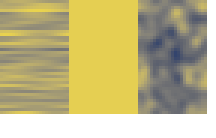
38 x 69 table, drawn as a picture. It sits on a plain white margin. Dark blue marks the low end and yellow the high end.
The table splits into one row of 3 panels. Panel 1,1: high, streaked across. Panel 1,2: very high, flat. Panel 1,3: middling, blotchy, strong in contrast.
